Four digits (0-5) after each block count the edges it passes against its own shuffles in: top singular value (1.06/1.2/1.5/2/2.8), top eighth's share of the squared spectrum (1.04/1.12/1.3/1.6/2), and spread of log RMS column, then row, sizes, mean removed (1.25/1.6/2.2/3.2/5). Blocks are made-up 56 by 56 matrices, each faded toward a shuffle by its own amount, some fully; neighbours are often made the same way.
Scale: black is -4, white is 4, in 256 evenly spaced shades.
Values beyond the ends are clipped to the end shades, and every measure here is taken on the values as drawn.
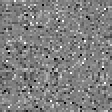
3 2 0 0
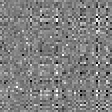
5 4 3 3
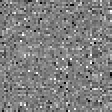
3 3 1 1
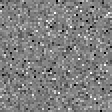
1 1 0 0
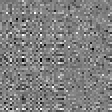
4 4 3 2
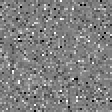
0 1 0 0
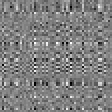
5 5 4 3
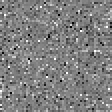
1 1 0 0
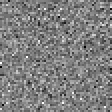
3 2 0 0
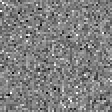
1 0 0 0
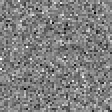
0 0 0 0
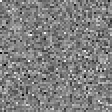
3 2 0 0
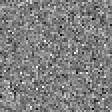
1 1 0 0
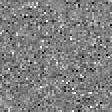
1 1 0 0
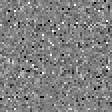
2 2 0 1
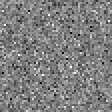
0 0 0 0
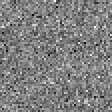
2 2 0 0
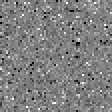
2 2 0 0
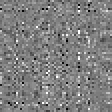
4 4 3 2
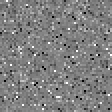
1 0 0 0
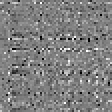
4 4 2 3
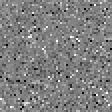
0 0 0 0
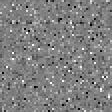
1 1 0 0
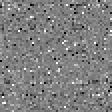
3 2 0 1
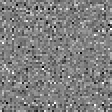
3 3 1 2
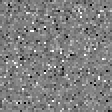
0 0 0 0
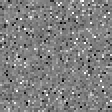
0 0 0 0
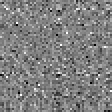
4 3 0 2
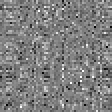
4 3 2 2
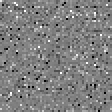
2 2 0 0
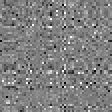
4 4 2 2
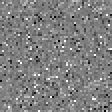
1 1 0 0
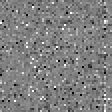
2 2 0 0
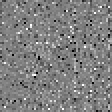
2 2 1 0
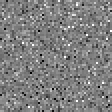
1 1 0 0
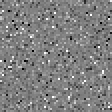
0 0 0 0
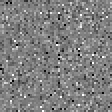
2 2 1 0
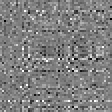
4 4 2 3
